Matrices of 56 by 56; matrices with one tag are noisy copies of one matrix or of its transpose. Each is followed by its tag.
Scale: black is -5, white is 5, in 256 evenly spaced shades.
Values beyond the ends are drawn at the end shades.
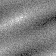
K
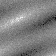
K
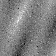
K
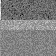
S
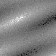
K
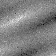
K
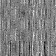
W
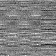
W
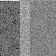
S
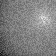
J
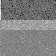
S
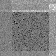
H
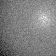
J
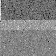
S
